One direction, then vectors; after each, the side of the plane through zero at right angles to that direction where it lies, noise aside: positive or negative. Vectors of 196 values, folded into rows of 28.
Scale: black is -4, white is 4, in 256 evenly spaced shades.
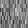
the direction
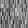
positive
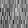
positive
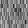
negative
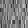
positive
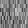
positive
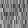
negative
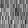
negative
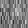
positive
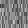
negative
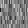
positive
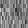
negative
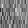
positive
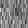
negative
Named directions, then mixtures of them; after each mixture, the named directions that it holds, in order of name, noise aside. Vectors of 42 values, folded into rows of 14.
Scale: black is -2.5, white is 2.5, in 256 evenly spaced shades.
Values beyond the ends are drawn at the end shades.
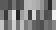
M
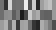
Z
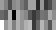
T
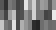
M, Z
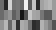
Z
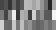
M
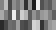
T, Z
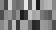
Z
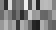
Z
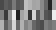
M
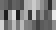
M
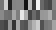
Z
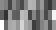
M, T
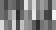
M, Z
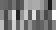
M
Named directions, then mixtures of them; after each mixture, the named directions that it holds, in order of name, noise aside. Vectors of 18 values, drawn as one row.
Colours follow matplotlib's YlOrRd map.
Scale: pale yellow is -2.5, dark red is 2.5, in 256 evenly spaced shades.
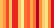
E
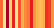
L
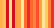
E, L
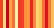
E, L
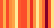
E, L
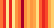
E, L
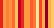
E, L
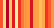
L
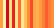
L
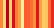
E, L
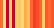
E, L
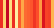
L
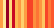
E, L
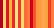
L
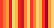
E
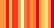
E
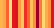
E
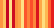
E, L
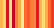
E, L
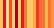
L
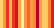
E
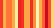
E, L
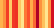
E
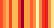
E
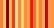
L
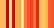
E, L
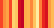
E
